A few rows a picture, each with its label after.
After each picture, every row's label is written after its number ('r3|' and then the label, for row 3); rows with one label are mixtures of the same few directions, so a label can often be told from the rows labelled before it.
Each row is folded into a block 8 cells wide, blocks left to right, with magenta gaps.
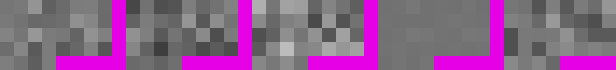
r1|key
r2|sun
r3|sun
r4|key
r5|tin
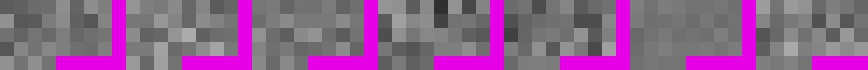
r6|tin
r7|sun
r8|sun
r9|tin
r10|key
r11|sun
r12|sun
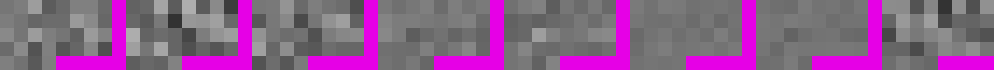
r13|key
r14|tin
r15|tin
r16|key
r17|key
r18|sun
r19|key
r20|tin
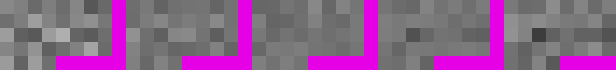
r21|sun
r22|sun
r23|tin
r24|key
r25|key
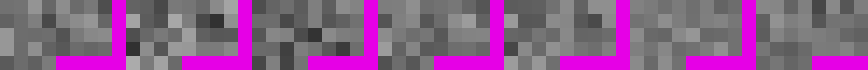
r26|tin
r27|tin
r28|sun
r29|tin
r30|tin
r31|sun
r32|tin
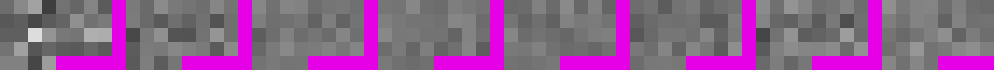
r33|key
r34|sun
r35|sun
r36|key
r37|tin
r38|key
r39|sun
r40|sun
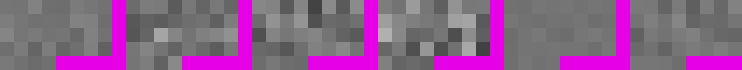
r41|key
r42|key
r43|tin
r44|key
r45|sun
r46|tin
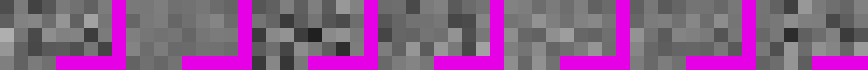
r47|sun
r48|tin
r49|sun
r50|key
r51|sun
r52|sun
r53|key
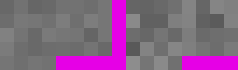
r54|sun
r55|tin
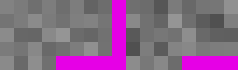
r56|sun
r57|tin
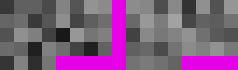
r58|sun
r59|tin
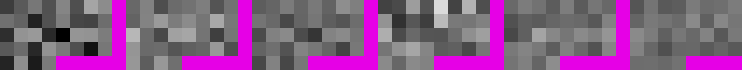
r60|sun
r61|sun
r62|sun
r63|tin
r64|key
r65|sun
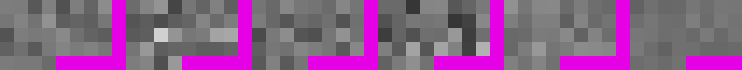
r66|tin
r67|key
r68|sun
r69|key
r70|sun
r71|sun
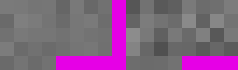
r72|tin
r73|sun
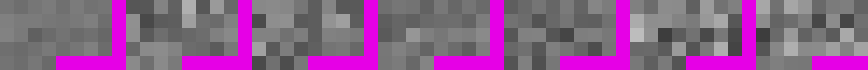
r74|key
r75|tin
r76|tin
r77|key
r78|sun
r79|key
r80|sun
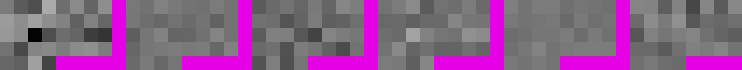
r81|key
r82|sun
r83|sun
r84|key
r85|sun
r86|tin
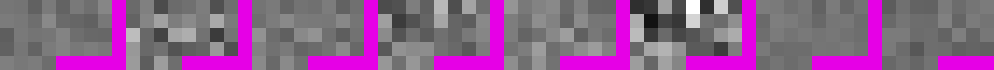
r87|tin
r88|sun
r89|sun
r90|tin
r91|sun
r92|tin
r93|tin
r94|sun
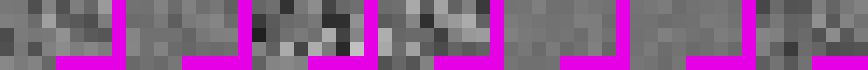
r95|tin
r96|tin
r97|key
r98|tin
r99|key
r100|key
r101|sun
